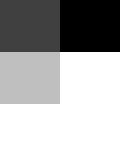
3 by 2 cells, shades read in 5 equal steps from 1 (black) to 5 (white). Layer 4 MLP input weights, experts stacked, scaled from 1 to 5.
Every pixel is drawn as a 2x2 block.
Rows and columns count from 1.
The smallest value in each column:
2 1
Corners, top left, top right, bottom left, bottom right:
2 1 5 5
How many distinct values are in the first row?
2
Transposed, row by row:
2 4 5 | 1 5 5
